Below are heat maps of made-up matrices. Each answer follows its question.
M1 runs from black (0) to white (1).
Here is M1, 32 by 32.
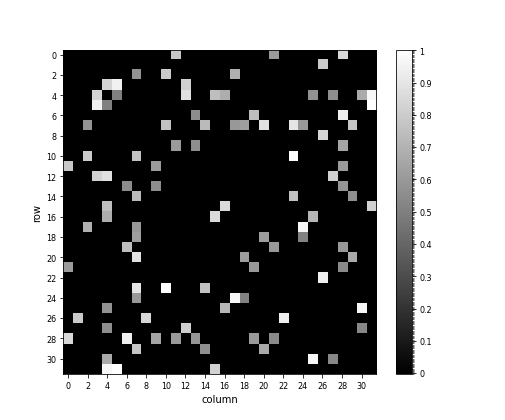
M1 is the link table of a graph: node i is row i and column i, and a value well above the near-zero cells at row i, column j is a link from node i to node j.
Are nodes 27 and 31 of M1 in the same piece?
yes
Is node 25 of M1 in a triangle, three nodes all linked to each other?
yes
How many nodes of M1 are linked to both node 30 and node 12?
2
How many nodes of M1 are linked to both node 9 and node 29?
0
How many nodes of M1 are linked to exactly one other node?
3
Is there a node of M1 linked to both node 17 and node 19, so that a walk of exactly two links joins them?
no
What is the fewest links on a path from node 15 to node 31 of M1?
1
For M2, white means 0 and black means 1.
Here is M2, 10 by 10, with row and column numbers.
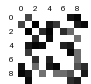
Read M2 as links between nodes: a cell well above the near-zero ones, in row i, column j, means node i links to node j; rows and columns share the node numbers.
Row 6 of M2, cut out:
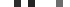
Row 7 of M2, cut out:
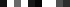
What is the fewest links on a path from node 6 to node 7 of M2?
2
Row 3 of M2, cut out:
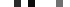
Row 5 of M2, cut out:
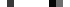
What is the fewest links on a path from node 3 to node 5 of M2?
2
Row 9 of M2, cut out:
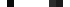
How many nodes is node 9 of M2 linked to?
3
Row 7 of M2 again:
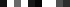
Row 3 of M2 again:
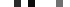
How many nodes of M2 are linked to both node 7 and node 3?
3
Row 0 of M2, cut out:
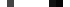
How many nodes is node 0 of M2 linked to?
3
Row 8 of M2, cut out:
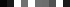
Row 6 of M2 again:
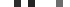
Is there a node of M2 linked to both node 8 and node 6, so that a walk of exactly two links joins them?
no
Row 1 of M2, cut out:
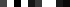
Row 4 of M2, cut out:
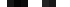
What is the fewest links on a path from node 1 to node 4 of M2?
1
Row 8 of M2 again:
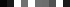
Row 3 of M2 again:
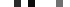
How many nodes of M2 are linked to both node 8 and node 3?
0
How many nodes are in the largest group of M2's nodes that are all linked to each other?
3
